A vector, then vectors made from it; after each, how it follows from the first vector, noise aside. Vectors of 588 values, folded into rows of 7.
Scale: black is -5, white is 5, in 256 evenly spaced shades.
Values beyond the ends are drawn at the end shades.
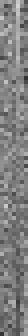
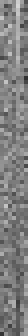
copied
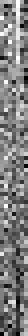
scaled up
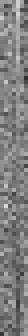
copied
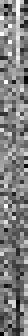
scaled up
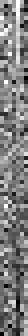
scaled up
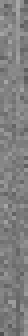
shrunk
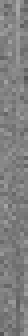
shrunk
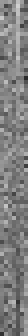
copied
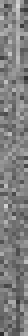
copied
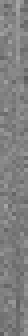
shrunk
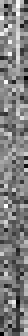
scaled up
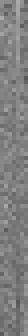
shrunk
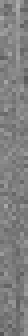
shrunk
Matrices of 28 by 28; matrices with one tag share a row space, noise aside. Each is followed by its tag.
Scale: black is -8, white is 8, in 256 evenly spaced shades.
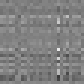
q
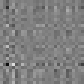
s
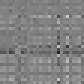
q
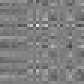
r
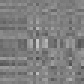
r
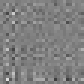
s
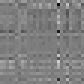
q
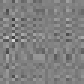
s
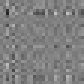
s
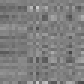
r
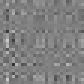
s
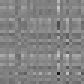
q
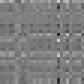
q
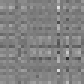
q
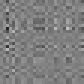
s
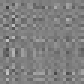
s
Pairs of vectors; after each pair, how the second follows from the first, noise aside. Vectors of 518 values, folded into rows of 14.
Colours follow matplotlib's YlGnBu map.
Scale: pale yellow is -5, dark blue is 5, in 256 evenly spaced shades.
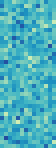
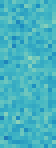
shrunk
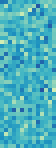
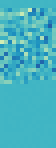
partly zeroed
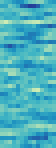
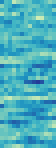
wrapped around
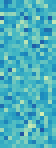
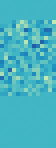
partly zeroed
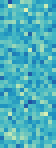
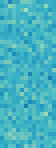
shrunk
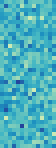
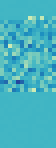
partly zeroed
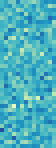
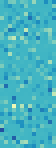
partly zeroed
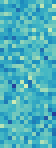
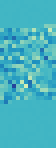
partly zeroed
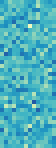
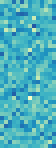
wrapped around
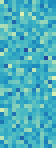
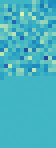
partly zeroed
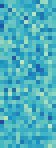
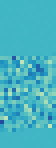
partly zeroed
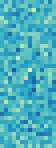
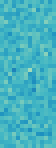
shrunk
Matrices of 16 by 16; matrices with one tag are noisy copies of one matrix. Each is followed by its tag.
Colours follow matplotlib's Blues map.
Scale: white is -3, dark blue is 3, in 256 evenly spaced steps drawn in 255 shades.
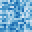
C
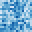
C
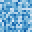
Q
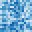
C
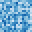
Q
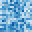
C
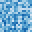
Q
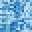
C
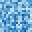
Q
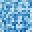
Q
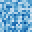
Q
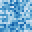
C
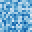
Q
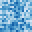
C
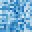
C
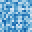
Q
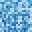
Q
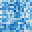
C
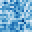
C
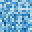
Q
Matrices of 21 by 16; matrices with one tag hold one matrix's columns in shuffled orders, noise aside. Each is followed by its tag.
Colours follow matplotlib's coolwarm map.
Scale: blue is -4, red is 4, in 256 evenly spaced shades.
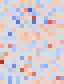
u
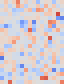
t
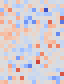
u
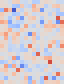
u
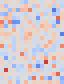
u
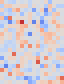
u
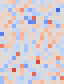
u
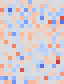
u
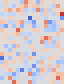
t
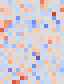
t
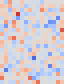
t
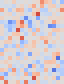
t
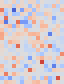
u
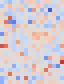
u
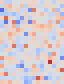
u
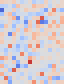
u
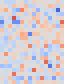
u
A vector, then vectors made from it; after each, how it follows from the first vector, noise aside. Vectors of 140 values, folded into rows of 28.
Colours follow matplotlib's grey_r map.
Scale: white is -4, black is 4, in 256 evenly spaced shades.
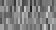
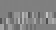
partly zeroed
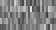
sign-scrambled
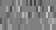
partly zeroed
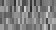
copied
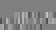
partly zeroed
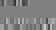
partly zeroed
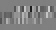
partly zeroed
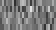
sign-scrambled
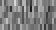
sign-scrambled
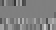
partly zeroed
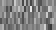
sign-scrambled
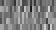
copied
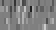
partly zeroed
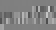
partly zeroed
